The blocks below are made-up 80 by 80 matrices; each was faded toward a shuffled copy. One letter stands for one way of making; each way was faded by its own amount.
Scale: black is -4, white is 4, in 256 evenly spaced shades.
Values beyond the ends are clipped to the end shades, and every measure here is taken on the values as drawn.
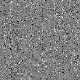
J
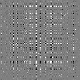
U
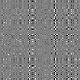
U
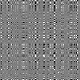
U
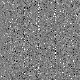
J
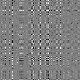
U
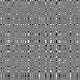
U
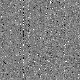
J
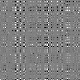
U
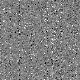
J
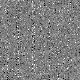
J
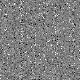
J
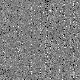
J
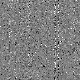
J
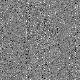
J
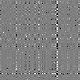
U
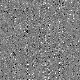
J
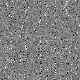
J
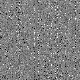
J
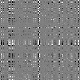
U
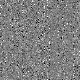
J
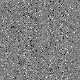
J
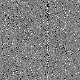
J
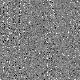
J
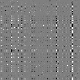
U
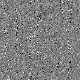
J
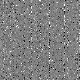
J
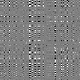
U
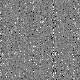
J
